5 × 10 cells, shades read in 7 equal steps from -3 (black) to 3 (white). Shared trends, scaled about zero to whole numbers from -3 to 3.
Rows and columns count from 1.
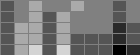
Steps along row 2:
up up down up down same same down up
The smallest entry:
-3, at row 5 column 9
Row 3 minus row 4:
0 0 0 0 0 1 1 1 0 0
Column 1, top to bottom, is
-1 -1 -1 -1 -1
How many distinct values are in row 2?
3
